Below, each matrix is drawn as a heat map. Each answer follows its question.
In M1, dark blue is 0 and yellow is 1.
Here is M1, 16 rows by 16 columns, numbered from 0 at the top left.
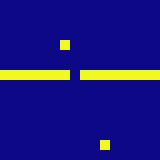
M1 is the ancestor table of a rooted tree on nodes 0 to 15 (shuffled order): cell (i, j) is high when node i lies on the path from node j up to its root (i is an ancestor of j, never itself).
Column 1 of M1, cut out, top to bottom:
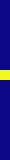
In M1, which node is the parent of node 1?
7
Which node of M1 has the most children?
7
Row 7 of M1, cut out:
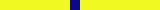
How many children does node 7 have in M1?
13
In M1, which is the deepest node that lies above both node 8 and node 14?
7
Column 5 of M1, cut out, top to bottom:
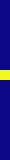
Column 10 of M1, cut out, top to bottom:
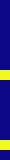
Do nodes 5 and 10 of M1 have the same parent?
no
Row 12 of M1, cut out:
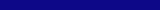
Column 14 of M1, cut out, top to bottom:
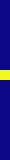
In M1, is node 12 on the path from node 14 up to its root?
no
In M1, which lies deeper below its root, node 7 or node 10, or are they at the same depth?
node 10
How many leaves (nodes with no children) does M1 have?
13
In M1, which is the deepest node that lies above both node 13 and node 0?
7
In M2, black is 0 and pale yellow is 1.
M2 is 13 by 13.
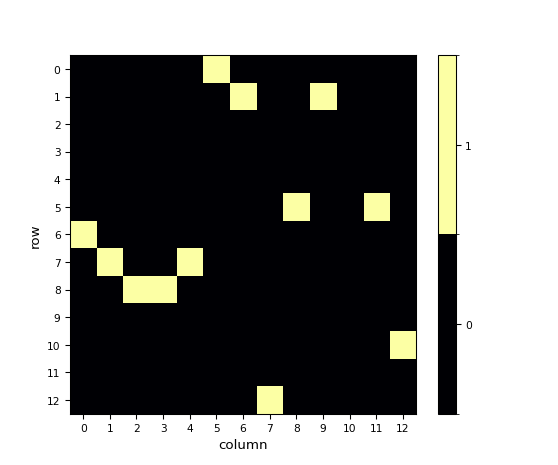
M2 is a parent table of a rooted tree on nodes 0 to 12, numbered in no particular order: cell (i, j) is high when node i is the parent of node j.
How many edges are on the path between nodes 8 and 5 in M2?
1
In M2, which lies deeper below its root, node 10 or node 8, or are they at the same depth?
node 8
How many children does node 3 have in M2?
0
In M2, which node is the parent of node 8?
5
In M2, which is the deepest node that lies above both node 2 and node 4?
7
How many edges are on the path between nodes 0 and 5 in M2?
1
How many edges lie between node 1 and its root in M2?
3
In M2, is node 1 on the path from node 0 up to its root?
yes
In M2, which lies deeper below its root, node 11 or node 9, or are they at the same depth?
node 11
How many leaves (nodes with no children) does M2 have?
5
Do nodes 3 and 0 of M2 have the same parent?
no
